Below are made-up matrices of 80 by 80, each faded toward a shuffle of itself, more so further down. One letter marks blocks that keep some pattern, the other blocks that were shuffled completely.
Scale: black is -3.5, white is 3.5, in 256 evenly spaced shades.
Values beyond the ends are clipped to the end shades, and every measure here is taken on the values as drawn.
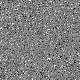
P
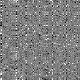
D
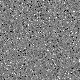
P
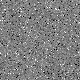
P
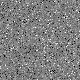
P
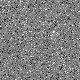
P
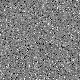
P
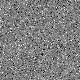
P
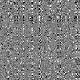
D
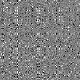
D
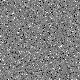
P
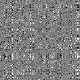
D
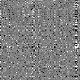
D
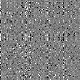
D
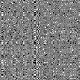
D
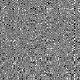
D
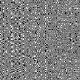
D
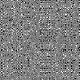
D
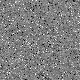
P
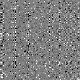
D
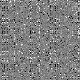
D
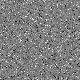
P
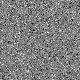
P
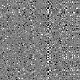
D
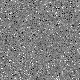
P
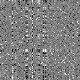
D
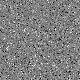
P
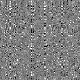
D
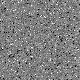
P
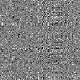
D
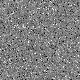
P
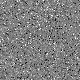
P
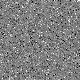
P
